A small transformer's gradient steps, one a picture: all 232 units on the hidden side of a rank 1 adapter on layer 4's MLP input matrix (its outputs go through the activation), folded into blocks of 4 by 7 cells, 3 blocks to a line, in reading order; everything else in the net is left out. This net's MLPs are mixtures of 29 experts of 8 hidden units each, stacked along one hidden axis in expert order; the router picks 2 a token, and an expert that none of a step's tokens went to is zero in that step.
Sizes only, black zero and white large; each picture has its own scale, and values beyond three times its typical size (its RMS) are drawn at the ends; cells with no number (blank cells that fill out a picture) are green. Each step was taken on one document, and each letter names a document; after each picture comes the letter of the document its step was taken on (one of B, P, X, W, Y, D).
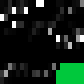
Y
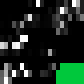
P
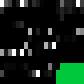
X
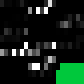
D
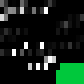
D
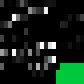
D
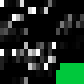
D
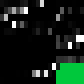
Y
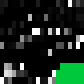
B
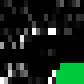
B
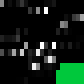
D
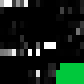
X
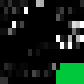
Y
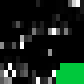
B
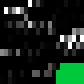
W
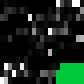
B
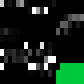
D
